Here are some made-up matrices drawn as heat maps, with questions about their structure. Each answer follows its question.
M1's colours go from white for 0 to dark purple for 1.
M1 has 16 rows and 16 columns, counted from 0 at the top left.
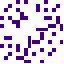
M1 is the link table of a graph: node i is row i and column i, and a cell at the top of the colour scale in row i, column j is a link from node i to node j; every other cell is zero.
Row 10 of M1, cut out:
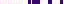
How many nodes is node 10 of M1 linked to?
5
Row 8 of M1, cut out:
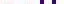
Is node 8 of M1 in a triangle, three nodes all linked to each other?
no
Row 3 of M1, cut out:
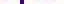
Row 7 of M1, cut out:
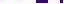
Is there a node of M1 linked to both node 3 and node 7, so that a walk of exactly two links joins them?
no
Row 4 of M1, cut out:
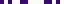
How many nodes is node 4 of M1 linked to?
7
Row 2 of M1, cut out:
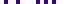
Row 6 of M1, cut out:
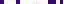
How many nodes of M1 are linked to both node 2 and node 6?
2
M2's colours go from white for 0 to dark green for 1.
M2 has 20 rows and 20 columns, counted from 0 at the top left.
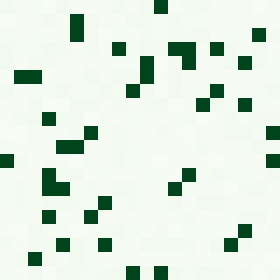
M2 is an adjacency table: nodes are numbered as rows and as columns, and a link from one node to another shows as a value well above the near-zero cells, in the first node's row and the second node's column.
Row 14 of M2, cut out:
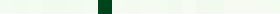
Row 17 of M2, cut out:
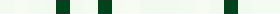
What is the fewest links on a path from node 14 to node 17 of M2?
2
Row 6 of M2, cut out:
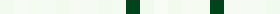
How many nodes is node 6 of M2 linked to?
2
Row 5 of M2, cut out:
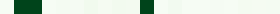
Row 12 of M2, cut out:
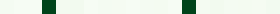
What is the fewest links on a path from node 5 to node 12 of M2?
4
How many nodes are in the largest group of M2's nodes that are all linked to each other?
3
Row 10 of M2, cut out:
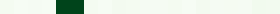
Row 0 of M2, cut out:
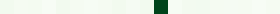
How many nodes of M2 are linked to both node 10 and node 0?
0
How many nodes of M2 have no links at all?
0
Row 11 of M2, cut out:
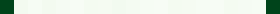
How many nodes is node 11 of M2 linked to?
2
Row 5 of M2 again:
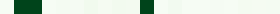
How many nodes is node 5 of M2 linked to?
3
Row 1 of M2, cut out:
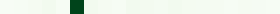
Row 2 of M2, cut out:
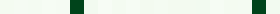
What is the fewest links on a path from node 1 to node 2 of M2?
2
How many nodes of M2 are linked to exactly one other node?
6
